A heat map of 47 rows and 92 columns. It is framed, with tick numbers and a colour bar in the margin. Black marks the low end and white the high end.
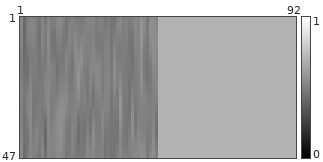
It is made of 1 by 2 panels. Panel 1,1: middling, streaked downward, faint in contrast. Panel 1,2: high, flat.
